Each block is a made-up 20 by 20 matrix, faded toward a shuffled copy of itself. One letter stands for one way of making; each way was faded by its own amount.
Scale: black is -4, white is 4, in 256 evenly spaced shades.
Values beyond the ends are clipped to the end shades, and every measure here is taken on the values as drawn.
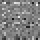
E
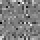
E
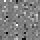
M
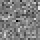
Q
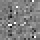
M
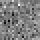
Q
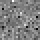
Q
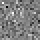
Q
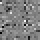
E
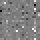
M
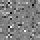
M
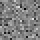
Q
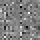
E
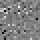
M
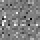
E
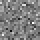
Q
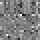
E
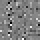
M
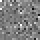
Q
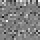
E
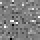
M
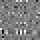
E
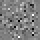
M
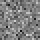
Q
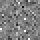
Q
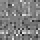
E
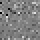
M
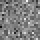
Q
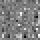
E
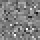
Q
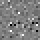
M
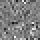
Q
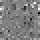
M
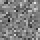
Q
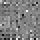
E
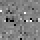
M
